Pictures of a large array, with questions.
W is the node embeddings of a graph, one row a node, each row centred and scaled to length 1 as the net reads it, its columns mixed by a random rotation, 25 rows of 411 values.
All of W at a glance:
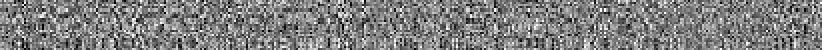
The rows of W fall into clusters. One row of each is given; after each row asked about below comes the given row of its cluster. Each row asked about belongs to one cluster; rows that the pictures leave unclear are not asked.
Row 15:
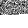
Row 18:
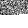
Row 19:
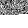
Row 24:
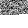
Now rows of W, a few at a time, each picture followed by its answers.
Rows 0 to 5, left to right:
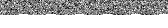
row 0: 19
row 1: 19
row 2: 24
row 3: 19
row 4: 18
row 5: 18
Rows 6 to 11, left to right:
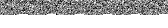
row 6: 19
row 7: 15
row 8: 15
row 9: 24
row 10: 24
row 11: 24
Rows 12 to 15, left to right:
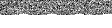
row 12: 18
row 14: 18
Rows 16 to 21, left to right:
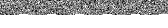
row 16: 18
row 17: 24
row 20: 19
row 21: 15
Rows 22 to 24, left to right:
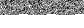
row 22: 19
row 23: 19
